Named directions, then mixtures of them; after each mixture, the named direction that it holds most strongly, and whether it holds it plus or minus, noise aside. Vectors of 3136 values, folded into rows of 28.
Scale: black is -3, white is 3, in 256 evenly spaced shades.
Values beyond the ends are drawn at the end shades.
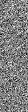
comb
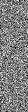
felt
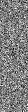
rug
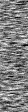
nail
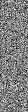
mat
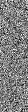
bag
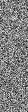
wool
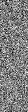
wool, minus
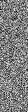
wool, minus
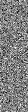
felt, minus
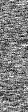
nail, minus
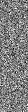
rug, plus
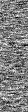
nail, plus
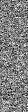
rug, plus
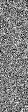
bag, minus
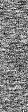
nail, plus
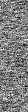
wool, plus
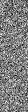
comb, minus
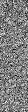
bag, minus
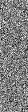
bag, plus
